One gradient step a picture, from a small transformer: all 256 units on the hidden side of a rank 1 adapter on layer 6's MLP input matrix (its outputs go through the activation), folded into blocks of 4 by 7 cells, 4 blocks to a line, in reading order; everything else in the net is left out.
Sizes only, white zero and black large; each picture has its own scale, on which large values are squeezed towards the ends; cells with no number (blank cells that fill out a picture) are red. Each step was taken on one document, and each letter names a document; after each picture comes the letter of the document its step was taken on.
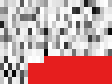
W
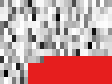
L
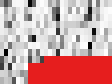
L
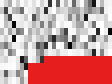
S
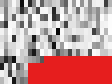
L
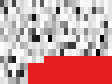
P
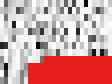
S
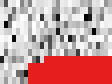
L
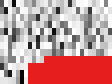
P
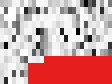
W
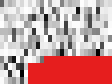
P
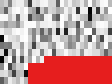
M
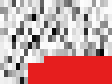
P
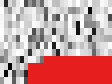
M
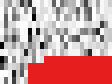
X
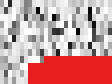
M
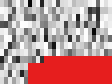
L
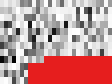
X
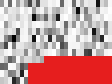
X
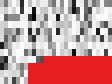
X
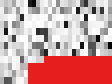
W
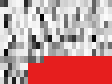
L
